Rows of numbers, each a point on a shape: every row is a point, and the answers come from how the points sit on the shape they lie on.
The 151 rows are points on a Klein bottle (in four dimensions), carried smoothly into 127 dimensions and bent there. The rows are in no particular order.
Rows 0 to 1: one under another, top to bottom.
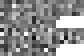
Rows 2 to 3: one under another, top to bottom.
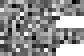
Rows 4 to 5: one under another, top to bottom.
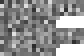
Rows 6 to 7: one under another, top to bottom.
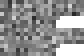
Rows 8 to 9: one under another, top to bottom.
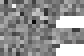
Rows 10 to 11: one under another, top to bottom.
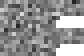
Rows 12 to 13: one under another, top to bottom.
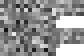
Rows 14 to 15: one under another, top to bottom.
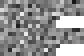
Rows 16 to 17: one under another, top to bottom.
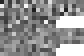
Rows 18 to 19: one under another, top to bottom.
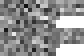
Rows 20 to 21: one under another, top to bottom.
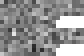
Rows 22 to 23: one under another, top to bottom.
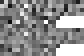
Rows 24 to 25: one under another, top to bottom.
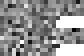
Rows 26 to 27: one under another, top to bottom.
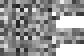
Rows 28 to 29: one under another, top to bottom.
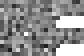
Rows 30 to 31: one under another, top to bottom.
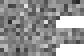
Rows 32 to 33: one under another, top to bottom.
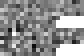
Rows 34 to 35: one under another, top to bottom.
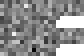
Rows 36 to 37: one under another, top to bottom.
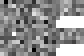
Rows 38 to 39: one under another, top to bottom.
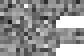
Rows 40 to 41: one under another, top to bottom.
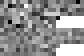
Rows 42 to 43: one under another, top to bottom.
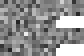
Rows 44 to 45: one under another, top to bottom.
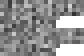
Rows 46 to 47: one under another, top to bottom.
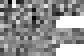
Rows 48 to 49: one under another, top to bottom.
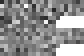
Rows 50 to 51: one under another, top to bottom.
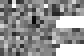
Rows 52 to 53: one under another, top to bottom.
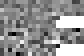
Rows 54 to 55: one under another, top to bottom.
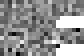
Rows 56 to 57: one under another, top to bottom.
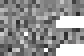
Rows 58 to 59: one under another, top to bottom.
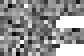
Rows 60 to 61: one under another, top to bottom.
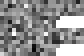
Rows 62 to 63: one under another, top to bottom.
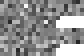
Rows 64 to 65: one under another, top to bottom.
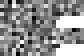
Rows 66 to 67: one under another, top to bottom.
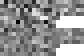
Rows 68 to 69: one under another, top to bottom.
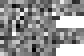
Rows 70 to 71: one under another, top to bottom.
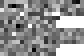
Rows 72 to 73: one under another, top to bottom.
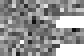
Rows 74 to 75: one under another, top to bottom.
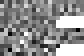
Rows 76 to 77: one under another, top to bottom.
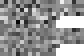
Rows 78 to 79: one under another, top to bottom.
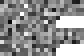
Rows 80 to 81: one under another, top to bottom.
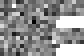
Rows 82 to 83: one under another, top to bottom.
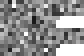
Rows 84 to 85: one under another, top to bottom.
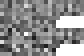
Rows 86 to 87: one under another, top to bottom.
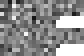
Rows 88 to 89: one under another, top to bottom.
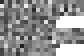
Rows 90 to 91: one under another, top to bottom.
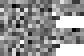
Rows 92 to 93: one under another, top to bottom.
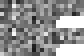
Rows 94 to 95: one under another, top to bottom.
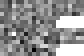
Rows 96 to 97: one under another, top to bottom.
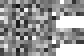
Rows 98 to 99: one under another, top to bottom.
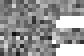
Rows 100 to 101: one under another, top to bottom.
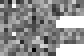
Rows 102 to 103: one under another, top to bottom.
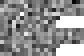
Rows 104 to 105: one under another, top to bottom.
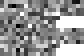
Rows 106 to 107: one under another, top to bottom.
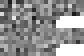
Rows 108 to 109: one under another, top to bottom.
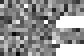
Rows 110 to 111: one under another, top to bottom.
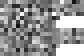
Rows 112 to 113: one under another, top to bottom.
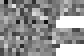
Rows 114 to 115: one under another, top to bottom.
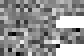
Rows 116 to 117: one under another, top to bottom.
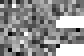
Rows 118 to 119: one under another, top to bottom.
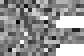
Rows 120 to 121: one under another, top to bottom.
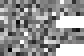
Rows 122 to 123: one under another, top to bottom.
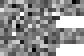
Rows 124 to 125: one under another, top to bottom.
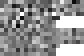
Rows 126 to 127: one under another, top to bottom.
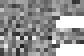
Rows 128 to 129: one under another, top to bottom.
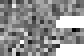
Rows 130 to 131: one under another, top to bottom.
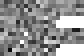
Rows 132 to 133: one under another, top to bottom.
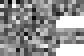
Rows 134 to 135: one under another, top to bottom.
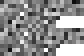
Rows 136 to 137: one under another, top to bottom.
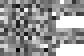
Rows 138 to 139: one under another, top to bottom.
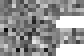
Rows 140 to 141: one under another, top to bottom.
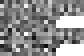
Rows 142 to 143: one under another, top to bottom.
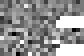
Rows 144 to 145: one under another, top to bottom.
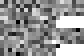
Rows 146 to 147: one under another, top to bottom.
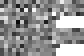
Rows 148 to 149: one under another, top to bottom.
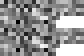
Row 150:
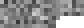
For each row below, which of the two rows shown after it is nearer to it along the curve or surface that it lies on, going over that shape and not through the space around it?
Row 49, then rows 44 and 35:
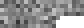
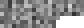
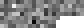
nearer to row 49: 35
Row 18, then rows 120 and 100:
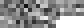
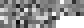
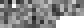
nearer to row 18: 100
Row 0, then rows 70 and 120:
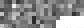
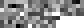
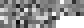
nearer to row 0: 120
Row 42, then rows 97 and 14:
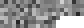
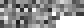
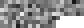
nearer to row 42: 14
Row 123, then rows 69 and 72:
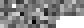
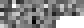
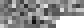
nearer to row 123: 69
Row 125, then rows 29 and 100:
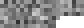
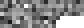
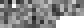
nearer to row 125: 100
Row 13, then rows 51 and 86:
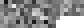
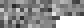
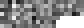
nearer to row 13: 86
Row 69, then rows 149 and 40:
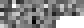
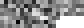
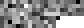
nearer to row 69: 149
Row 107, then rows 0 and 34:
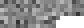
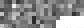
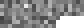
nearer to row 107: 0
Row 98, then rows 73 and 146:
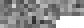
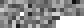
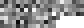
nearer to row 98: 146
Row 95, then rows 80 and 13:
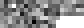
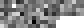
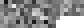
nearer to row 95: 80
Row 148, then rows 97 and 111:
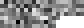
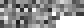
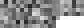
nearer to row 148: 111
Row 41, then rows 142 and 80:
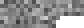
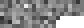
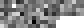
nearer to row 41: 80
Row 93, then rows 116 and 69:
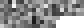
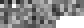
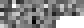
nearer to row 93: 116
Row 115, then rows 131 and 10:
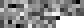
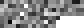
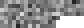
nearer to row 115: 131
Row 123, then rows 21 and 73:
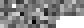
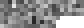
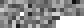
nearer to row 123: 21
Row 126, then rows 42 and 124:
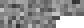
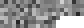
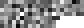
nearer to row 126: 42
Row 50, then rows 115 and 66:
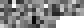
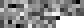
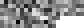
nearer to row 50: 66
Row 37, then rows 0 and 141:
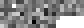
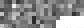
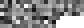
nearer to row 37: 0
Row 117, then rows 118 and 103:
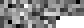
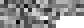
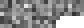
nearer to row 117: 103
